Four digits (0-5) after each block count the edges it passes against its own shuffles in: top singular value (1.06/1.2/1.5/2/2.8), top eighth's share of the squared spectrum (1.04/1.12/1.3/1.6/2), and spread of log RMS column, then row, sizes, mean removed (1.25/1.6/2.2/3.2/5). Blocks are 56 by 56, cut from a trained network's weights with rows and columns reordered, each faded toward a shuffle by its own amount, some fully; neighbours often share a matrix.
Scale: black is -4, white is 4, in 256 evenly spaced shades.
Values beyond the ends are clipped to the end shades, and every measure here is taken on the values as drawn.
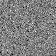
0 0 0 0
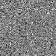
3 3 1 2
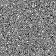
1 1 0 0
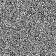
0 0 0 0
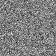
1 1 0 0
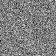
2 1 0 0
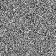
2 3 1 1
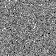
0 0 0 0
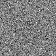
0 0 0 0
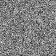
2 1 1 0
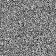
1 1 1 0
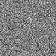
3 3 1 1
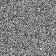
0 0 0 0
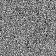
0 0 0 0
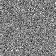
2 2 0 1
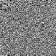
3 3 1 2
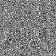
3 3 1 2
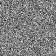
2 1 0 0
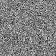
2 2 0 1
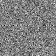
2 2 0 1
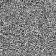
3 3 0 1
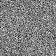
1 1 0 0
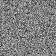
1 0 0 0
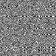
4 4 0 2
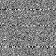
4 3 0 2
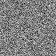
1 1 0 0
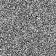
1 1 0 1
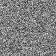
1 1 0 0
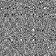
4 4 1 2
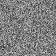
2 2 0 0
